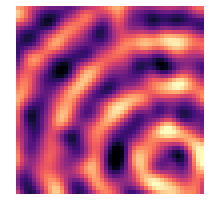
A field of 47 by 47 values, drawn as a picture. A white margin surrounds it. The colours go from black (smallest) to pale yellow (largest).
Rings: centred on the bottom right. Lone odd cells: none. Ninth with the highest average: bottom right.
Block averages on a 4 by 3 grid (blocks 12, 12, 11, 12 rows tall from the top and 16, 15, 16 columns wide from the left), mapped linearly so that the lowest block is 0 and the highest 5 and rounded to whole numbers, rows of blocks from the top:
022 | 112 | 022 | 115
